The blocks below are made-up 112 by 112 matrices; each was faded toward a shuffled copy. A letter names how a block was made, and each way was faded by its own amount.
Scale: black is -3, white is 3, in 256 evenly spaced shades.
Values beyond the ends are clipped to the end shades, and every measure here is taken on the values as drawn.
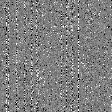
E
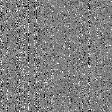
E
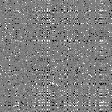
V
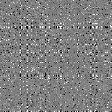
V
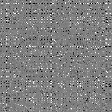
V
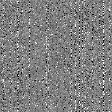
E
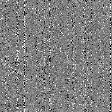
E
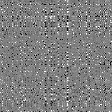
V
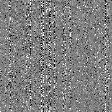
E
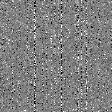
E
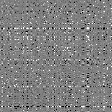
V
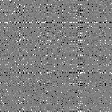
V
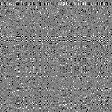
V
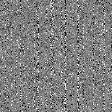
E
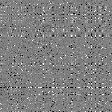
V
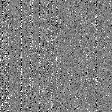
E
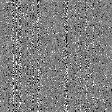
E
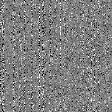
E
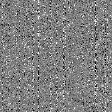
E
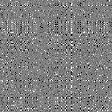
V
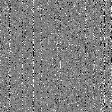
E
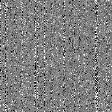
E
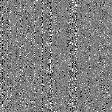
E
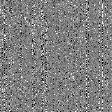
E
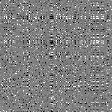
V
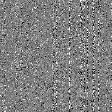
E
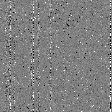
E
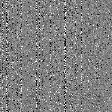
E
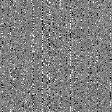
E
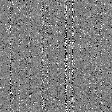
E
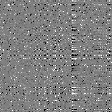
V
